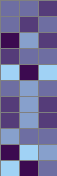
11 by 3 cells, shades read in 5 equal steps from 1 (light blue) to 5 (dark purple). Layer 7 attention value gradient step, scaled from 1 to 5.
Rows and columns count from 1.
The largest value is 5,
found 4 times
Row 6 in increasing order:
2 3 3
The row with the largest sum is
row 3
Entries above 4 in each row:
0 0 1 0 1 0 0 0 0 1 1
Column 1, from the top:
3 3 5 4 1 3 4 4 2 5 1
